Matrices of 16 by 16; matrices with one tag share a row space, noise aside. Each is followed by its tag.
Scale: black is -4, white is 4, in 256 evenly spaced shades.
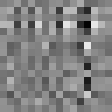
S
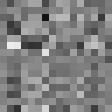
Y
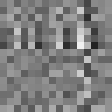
S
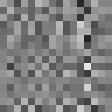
S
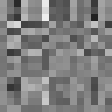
Y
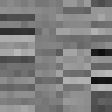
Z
